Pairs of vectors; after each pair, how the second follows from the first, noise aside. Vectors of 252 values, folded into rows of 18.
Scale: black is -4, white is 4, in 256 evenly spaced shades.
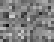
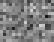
reversed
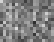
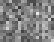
reversed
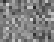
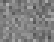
shrunk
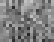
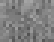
shrunk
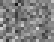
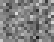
reversed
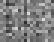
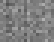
shrunk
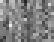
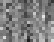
reversed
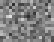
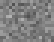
shrunk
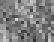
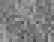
shrunk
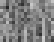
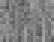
shrunk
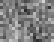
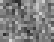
reversed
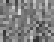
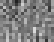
reversed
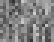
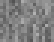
shrunk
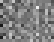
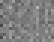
shrunk
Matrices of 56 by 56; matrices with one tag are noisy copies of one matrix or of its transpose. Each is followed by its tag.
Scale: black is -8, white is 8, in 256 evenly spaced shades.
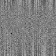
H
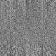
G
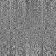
G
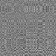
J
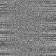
H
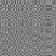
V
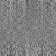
G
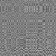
J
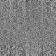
G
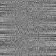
H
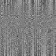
H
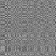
V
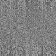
G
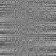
H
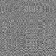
J
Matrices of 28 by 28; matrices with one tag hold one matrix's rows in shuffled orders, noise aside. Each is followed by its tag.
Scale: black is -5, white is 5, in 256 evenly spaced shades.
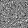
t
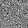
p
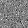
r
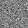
p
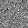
p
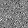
r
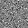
p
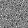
r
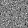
t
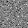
p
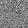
r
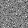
t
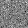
t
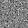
p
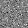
p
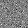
r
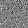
r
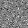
p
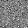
p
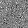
r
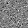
p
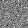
p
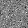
t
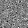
p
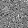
p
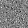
r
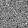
t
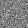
t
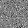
r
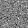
p
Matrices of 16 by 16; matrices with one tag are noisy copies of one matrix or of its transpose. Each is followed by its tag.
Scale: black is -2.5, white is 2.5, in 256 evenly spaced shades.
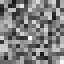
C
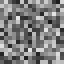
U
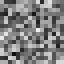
C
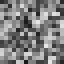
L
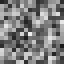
L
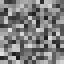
C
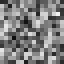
L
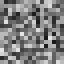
C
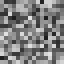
C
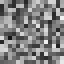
C
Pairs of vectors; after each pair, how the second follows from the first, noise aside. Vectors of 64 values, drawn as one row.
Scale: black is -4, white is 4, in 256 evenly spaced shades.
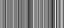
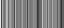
wrapped around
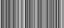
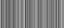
shrunk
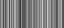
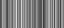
reversed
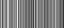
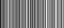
reversed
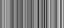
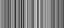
wrapped around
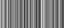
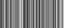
reversed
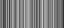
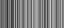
wrapped around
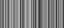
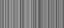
shrunk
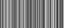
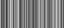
reversed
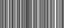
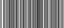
wrapped around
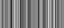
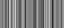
reversed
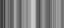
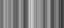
reversed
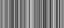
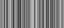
reversed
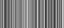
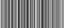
wrapped around
